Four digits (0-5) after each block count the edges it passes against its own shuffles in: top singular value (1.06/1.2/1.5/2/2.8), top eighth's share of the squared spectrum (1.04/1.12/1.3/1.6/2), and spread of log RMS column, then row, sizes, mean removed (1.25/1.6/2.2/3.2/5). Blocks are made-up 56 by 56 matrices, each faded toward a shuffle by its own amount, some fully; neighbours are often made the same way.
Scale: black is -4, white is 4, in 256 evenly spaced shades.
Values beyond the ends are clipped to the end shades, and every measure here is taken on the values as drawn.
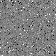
1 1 0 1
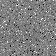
0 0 0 0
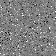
2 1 0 0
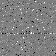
3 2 0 0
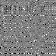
4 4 1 2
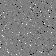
1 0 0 0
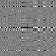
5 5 2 3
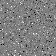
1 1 0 0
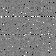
4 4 0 2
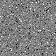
0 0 0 0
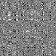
4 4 2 3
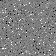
0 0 0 0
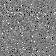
1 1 0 1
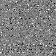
1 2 0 2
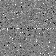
2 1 0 1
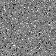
1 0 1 0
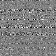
3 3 0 3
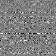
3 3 0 3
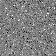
0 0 0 0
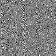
1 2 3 0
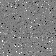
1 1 0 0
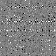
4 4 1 2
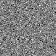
2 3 0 1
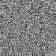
3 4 2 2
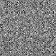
3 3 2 1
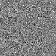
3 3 1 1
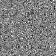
3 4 1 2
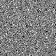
2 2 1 1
